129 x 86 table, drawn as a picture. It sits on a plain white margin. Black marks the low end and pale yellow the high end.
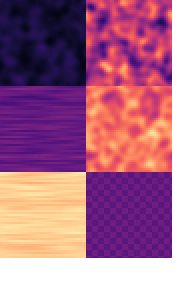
It is made of 3 by 2 panels. Panel 1,1: very low, blotchy, faint in contrast. Panel 1,2: middling, blotchy, strong in contrast. Panel 2,1: low, streaked across, faint in contrast. Panel 2,2: high, blotchy. Panel 3,1: very high, streaked across, faint in contrast. Panel 3,2: low, checkered, faint in contrast.
